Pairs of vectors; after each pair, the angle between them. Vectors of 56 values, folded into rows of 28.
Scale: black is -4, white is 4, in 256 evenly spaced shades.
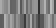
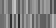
orthogonal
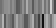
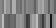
partly aligned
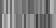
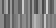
partly opposed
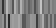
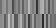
orthogonal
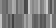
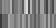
partly opposed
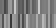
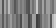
orthogonal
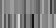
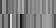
orthogonal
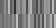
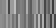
nearly opposite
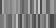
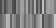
orthogonal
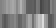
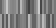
partly aligned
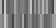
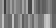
partly opposed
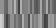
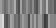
nearly parallel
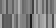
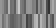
partly aligned
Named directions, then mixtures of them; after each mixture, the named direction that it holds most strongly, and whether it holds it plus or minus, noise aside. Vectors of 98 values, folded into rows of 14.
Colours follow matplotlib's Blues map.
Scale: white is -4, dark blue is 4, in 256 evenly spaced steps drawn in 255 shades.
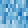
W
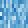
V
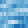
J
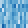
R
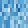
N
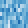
V, plus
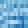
J, plus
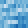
J, plus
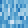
N, plus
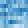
J, minus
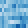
J, plus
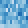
W, plus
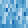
W, minus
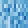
N, minus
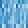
R, minus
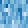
W, plus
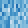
N, plus
